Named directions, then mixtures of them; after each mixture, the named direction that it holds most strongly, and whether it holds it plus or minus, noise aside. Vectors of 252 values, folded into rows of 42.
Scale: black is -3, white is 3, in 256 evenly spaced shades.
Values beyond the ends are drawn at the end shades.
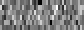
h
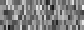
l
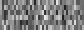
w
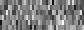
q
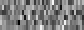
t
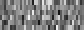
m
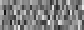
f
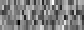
t, plus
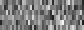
q, plus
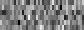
t, plus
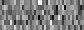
h, minus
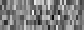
m, plus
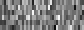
m, plus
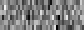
m, minus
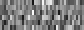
m, plus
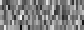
l, minus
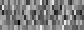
t, plus
